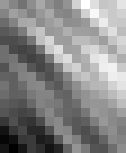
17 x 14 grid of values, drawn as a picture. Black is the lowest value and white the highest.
The ninth with the lowest average is the bottom left. Streaks slant down to the right. There are no lone odd cells. There is an overall slope up to the top right. Neither half mirrors the other.
